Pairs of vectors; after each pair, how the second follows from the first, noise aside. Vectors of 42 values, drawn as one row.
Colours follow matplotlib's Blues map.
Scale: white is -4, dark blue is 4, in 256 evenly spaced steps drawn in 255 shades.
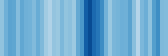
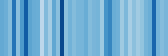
shuffled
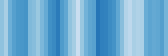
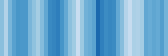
copied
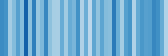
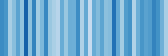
copied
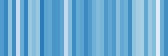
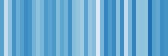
wrapped around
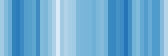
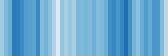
copied
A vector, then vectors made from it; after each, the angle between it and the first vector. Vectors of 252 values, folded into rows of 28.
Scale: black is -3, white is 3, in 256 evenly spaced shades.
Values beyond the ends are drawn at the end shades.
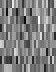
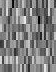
nearly opposite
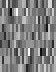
partly opposed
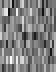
partly opposed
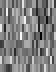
nearly opposite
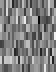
nearly opposite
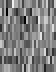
nearly parallel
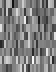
nearly opposite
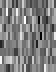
nearly opposite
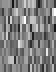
partly opposed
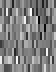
nearly opposite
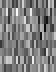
nearly opposite
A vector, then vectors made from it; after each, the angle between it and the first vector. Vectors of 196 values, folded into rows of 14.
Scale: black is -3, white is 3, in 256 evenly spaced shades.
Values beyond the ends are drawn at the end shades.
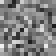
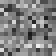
orthogonal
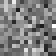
partly opposed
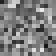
nearly opposite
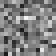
orthogonal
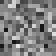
nearly opposite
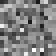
partly opposed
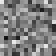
partly aligned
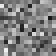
orthogonal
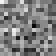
partly aligned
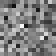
partly aligned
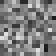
partly opposed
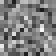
nearly parallel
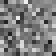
orthogonal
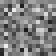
orthogonal
